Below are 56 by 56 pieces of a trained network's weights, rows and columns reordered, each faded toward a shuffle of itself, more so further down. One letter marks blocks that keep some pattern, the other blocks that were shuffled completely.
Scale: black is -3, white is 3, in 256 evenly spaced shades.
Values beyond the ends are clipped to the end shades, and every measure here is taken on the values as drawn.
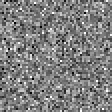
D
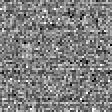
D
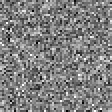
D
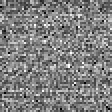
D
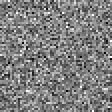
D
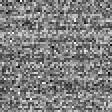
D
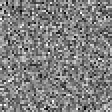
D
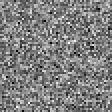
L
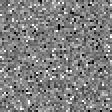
L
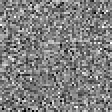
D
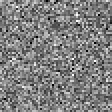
L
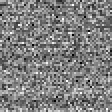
D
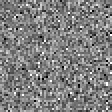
D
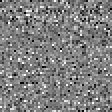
D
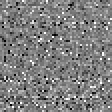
D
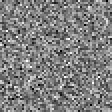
L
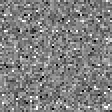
D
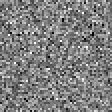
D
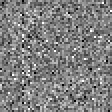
D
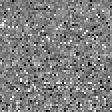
D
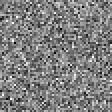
L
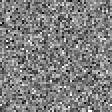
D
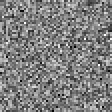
L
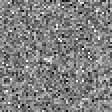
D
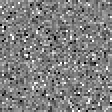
L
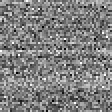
D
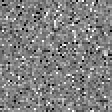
L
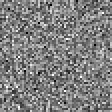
L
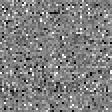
D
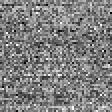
D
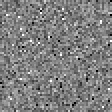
L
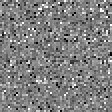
D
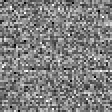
D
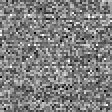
D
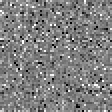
D
